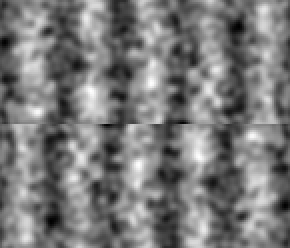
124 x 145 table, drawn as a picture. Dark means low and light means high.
It looks the same turned upside down. Stripes running up and down repeat 5 times from left to right. On average the colour sits 50% of the way up the scale. There is no overall slope. No single row or column stands out from its neighbours.
